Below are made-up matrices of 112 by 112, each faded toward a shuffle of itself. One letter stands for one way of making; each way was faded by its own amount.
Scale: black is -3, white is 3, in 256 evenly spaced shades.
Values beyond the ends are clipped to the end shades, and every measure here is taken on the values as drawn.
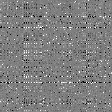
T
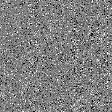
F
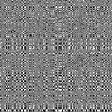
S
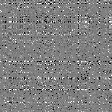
T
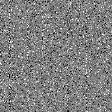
F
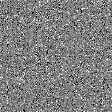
F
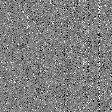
F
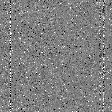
F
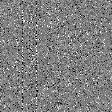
F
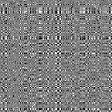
S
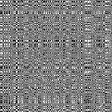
S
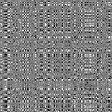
S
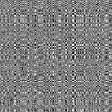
S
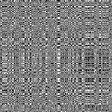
S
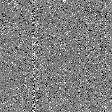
F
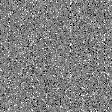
F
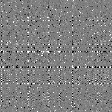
T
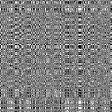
S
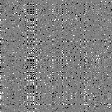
T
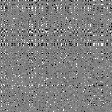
T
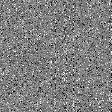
F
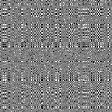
S
